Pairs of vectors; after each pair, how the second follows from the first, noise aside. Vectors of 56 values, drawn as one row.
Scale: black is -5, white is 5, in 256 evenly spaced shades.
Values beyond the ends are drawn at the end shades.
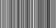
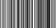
scaled up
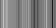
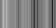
copied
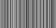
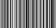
scaled up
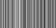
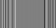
partly zeroed
